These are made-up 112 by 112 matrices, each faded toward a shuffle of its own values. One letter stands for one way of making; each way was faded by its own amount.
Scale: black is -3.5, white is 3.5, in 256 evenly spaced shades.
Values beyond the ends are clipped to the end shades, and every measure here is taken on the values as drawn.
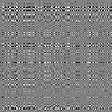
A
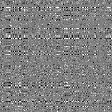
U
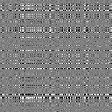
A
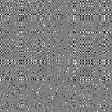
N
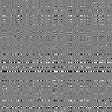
A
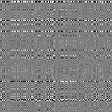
A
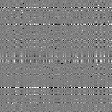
A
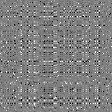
N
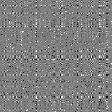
N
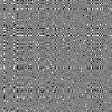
N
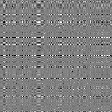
A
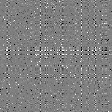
N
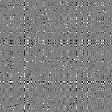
N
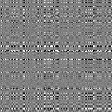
A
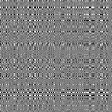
A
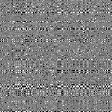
U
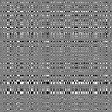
A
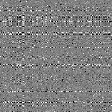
U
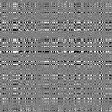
A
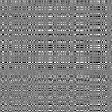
A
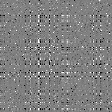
N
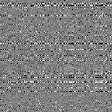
U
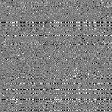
U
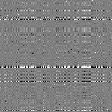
A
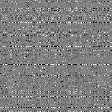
U
